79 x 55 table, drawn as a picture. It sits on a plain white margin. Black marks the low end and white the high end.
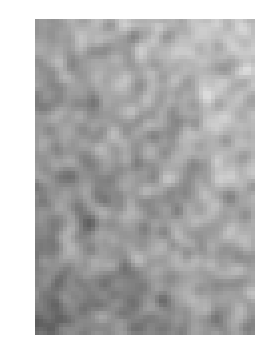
Neither half mirrors the other. Values rise toward the top right. The texture is blotchy. The top right is the ninth with the highest average. No regular stripes run through it. The ninth with the lowest average is the bottom left.
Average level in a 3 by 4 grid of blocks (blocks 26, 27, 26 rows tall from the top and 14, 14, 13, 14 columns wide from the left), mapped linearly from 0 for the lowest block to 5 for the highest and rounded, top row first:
2345
1224
0122
